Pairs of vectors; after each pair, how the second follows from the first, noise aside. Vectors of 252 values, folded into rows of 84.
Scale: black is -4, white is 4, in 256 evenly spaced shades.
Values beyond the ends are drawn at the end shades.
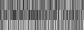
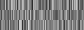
shuffled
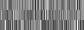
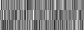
shuffled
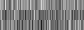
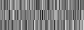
shuffled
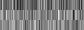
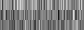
negated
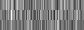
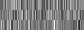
shuffled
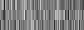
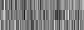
negated
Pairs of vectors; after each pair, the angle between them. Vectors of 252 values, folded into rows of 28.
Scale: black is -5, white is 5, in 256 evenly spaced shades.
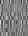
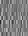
nearly opposite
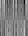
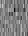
partly aligned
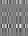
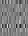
nearly opposite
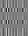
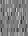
orthogonal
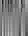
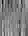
nearly parallel
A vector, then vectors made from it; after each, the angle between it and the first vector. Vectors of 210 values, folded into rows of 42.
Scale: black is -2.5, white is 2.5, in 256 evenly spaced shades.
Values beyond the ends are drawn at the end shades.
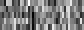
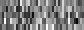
partly aligned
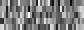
orthogonal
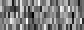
partly aligned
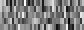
partly opposed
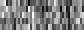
nearly opposite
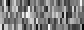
partly opposed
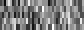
nearly parallel
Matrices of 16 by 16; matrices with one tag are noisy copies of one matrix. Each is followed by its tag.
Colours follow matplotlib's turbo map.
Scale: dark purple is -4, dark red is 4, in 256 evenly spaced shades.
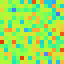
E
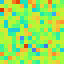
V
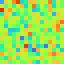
V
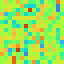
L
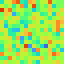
V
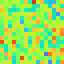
E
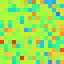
E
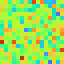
E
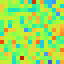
E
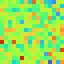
E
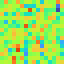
L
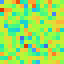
V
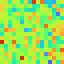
E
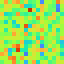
L
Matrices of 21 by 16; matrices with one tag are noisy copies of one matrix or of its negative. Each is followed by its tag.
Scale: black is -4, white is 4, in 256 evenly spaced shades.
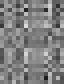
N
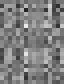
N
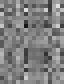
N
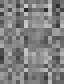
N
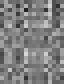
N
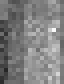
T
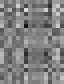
N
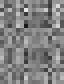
N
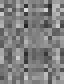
N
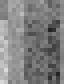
T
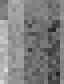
T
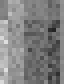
T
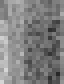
T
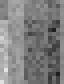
T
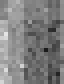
T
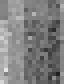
T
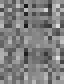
N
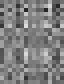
N
